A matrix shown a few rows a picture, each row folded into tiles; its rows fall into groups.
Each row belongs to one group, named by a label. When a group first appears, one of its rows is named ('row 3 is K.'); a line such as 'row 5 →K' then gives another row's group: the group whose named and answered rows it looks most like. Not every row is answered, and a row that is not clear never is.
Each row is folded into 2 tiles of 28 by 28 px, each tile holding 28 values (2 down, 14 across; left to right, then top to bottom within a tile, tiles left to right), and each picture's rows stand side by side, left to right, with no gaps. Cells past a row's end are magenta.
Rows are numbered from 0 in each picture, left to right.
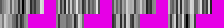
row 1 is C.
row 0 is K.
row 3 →C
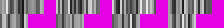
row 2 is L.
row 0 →K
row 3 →L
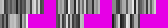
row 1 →K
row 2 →C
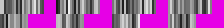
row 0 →L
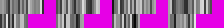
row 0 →C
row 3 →L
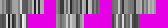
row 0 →C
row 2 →K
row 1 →L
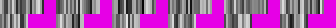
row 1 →K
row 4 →C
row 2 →L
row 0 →L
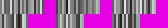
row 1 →K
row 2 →K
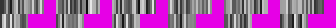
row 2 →C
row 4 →K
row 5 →C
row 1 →L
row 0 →K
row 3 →C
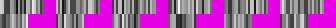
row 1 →L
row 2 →K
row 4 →L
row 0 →L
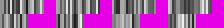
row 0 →C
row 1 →C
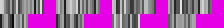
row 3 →L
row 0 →C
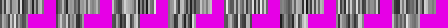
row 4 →C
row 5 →C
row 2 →C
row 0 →K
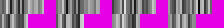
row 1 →K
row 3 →L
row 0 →K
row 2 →K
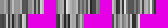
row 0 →C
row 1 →C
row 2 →L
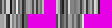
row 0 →K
